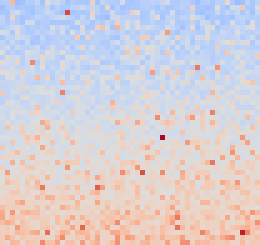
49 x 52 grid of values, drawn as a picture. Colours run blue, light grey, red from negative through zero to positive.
Values rise toward the bottom. Fine speckle covers the field. No single row or column stands out from its neighbours. Overall the values sit about 50% of the way up the scale. No regular stripes run through it.
